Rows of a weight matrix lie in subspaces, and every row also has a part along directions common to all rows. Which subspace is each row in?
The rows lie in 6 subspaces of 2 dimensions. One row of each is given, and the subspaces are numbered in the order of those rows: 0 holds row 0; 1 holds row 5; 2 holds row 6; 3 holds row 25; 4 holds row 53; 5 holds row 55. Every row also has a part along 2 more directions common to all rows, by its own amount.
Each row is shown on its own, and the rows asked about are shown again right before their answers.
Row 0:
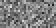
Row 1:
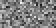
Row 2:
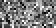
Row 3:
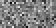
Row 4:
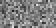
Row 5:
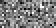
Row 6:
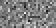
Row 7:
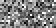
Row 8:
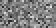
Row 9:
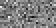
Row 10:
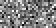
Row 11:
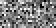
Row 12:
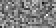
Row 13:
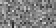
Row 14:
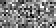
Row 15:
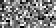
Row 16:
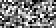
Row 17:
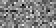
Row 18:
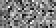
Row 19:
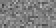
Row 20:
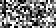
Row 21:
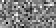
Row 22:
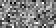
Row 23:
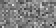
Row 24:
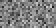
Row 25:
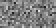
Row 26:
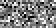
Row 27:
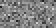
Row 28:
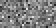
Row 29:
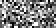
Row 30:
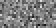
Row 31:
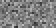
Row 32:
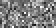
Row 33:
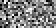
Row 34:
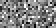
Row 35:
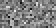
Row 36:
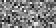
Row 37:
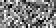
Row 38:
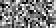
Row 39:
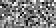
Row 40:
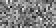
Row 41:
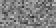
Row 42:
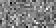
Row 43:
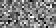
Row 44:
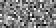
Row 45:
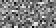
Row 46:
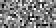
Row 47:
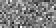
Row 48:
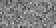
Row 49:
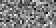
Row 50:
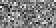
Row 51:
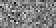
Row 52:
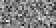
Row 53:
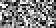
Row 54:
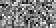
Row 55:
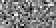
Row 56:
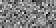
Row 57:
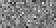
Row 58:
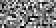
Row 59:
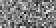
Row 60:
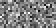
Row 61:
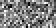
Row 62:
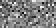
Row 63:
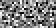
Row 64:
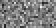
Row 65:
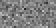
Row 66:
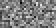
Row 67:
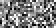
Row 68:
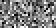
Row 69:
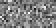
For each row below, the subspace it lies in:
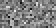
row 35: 4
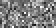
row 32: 5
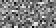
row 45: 1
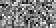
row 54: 4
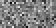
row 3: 5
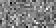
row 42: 5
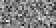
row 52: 4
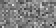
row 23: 1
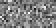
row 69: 3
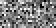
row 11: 1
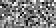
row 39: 4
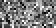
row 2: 5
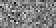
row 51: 3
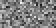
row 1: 4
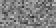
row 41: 3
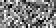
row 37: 0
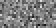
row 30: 0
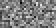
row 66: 4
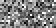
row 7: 3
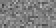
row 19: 0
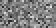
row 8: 3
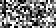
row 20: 1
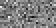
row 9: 2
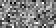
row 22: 5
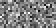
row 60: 3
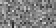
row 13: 1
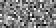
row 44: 0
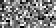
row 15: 4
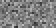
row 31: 1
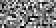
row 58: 0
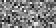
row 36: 1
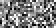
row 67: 5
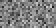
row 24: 3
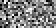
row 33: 5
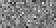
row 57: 5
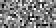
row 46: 0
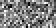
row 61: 0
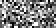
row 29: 1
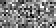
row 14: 1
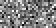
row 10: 2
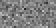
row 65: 4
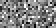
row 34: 2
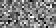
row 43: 3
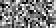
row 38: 4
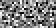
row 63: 4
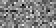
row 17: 1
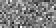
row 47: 2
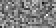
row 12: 3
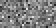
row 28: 2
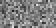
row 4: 1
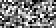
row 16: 3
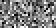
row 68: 5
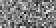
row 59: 2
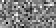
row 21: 5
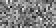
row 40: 2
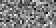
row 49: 0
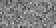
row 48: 2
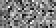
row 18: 4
